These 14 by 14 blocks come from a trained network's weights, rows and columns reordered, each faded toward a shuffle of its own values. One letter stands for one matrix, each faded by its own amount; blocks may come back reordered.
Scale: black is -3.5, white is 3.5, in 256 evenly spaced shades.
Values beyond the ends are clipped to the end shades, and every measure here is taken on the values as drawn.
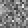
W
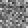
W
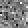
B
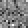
B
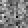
W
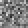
W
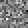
B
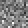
B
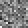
W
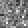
B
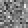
B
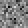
B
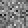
B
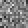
B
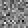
B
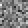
W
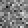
W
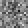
W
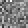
B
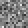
W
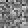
W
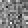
W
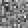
W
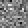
B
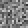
W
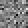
B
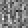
W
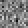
B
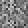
W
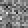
W
